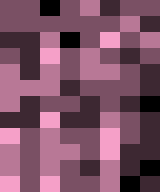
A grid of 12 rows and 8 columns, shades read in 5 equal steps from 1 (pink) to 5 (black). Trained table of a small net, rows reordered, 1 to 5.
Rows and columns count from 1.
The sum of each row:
26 24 24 23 22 23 28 26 20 21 25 22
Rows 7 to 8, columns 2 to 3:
4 3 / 4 1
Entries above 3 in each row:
2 1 3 2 2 2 4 5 1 2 3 2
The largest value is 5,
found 5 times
